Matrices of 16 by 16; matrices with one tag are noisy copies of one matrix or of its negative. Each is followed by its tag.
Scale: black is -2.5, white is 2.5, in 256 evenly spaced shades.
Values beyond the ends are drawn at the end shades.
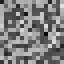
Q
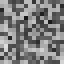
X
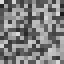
Q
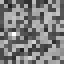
Q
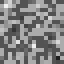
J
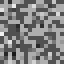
J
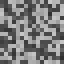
X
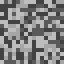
J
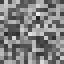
J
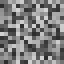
X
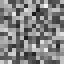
X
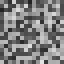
Q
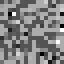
J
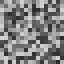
Q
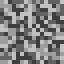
X
